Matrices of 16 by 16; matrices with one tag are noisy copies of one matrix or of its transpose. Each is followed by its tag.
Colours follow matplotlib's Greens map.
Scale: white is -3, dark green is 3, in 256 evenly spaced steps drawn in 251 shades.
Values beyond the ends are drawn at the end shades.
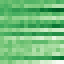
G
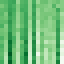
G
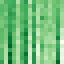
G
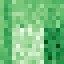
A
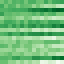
G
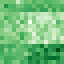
A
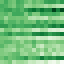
G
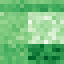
A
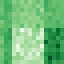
A
